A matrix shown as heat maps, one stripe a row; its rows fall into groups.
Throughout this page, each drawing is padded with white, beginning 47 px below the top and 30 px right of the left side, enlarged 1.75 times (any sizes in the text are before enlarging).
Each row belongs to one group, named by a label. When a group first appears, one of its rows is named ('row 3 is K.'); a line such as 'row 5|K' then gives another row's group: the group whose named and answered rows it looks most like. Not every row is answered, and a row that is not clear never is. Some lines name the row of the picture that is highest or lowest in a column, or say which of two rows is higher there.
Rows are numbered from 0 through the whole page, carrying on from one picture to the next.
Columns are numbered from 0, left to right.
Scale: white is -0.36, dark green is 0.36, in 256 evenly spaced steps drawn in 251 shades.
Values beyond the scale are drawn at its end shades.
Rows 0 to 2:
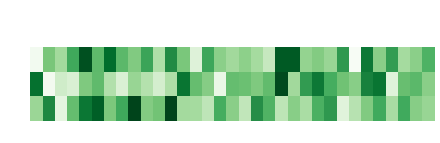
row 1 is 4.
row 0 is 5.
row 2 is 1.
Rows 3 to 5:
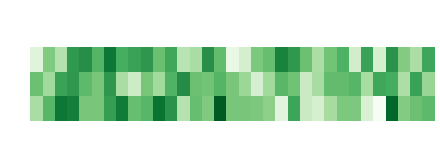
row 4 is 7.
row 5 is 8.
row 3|5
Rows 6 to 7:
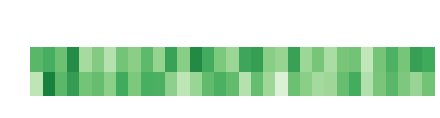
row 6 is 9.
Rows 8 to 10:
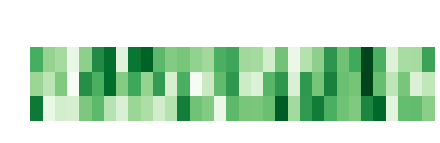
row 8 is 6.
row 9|6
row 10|4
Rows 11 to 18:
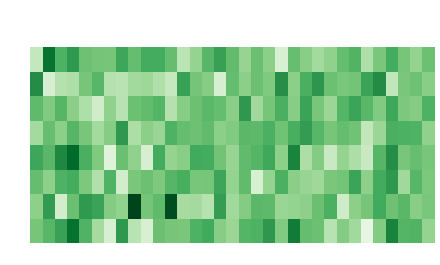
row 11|8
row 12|4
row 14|9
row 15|9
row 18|9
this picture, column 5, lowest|13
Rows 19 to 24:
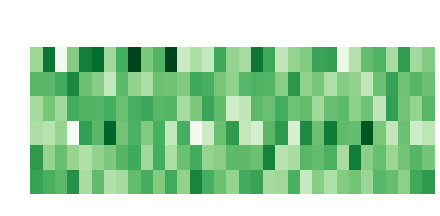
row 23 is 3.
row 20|9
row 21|5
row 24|9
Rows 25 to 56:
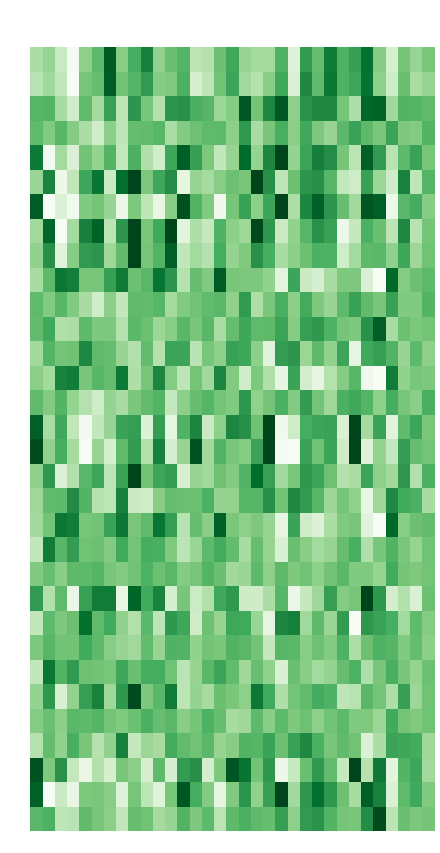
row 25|6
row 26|6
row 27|4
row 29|4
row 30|1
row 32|1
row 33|1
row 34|8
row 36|4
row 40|3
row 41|3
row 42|1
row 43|9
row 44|8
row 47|6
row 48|5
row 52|5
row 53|9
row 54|3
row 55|4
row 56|4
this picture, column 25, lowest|32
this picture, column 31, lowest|47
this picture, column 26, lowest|48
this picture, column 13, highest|41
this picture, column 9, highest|25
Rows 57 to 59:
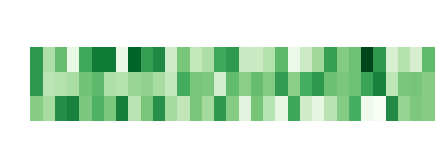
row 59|8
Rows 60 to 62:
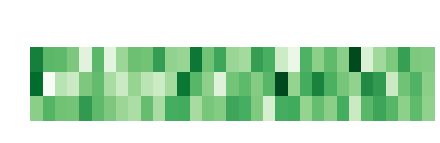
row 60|3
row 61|4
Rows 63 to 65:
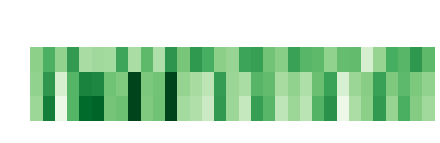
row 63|9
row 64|1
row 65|1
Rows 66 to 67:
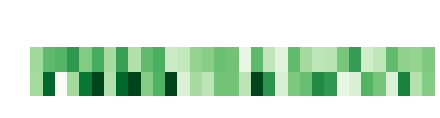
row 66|8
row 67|1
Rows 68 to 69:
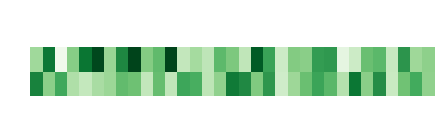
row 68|1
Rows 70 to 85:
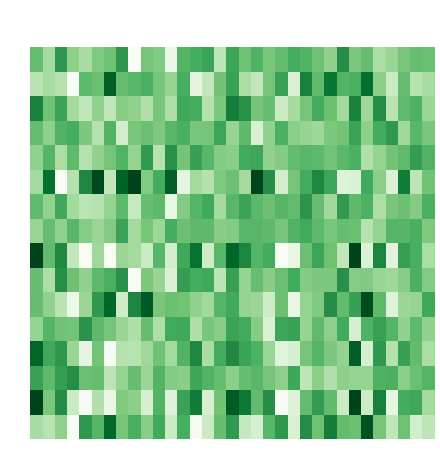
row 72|3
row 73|7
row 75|1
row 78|3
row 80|6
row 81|5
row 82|3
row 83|9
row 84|3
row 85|6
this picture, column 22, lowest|83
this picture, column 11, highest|75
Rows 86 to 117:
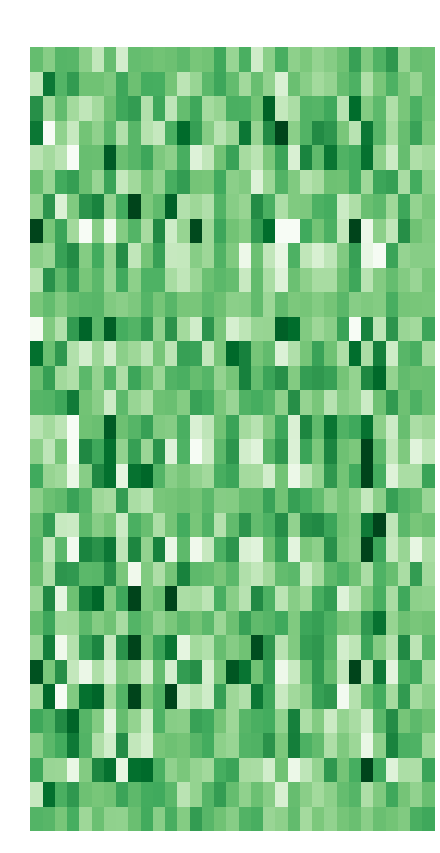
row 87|8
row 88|3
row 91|7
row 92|1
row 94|8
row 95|8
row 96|5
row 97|5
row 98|3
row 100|9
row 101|6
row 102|6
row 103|6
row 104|9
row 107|7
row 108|1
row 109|4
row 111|3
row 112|1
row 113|9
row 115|6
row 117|9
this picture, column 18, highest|110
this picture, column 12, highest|89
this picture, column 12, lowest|110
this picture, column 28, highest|105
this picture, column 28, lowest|94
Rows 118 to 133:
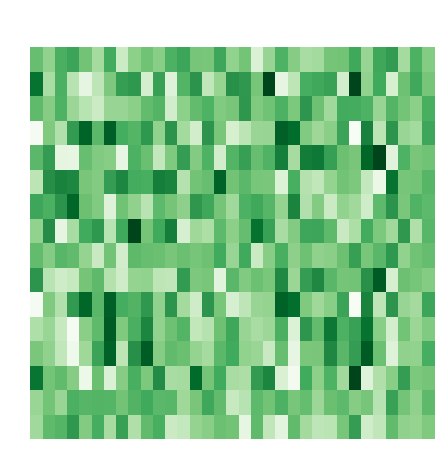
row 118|7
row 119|3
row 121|5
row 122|4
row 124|9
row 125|1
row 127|4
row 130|6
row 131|3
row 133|8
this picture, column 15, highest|123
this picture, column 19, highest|119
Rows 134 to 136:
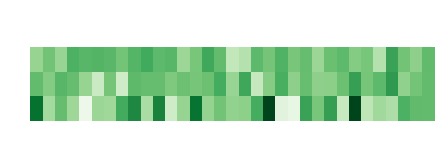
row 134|5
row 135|7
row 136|3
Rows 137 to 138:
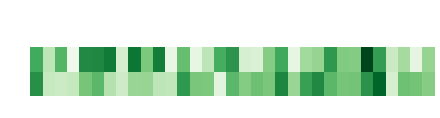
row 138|4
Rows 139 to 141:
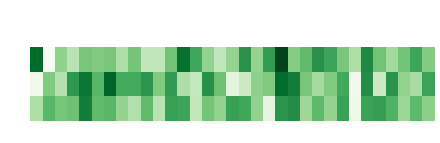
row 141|5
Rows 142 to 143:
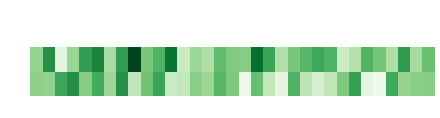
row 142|1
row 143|8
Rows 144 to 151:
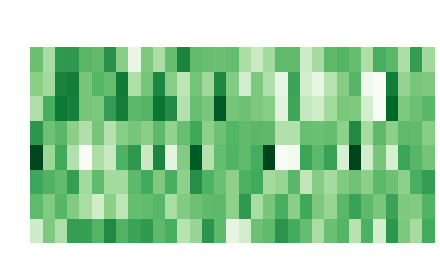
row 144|7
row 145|8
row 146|8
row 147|3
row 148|3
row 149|9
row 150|7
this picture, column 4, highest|151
